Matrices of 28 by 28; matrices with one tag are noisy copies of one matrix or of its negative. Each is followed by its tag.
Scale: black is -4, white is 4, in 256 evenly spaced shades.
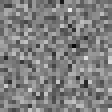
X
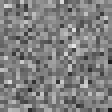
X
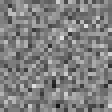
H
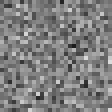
X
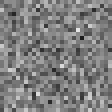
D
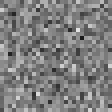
D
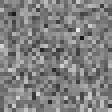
D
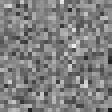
X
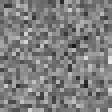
X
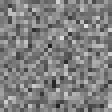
H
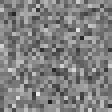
D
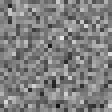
H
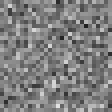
H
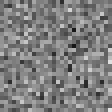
X
